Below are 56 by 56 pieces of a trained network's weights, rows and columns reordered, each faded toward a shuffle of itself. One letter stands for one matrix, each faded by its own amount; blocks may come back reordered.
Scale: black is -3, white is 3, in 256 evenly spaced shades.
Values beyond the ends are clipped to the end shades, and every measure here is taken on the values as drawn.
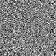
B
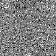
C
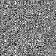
B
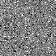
C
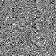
B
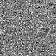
C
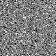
C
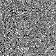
C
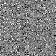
C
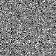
C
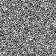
C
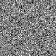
B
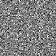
C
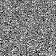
C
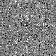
C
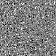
C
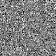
C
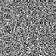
B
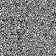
C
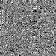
C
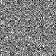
B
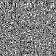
C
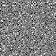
C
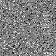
C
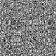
B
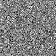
C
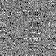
B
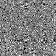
C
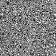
C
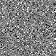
C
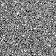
C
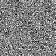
C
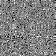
B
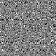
B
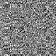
B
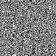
C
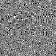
B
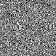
C
